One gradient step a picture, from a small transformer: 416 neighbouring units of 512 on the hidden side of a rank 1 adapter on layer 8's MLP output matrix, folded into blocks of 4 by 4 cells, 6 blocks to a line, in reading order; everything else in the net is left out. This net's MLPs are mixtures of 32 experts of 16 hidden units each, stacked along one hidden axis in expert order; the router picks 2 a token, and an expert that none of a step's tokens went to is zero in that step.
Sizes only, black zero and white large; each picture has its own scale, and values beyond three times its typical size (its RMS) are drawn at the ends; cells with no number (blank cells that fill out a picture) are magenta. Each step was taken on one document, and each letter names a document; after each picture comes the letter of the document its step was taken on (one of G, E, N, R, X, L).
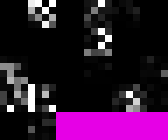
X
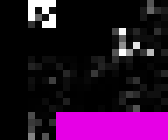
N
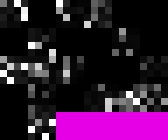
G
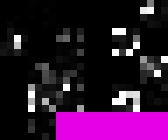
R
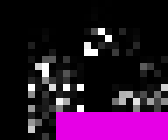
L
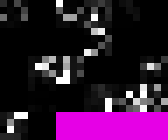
G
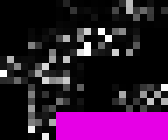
L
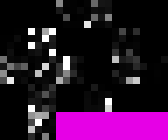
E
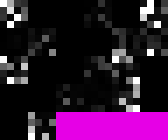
N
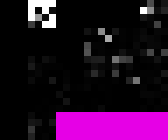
N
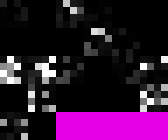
L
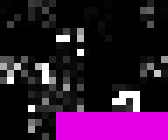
R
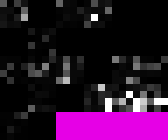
G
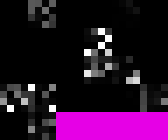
X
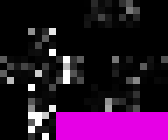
E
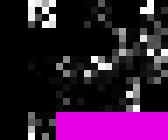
N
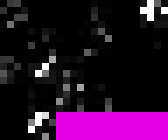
L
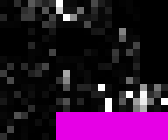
G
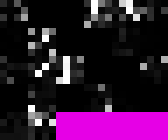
E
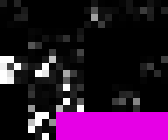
L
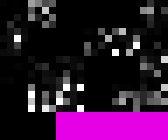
R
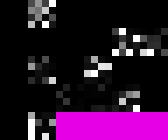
N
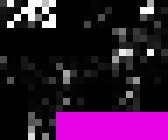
N
